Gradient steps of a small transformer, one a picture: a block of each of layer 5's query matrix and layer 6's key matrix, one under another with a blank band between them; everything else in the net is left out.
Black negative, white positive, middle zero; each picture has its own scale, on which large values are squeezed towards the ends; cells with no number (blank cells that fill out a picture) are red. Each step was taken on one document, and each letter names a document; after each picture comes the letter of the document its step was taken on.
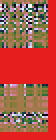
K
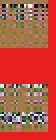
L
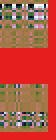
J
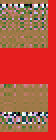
L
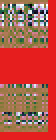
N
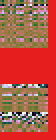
N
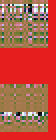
N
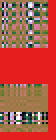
K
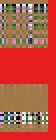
K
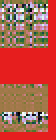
N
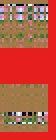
N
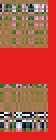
J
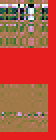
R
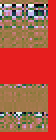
J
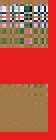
L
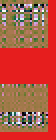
L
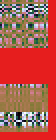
J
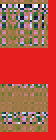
L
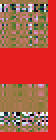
K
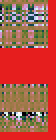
J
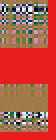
K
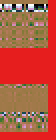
J
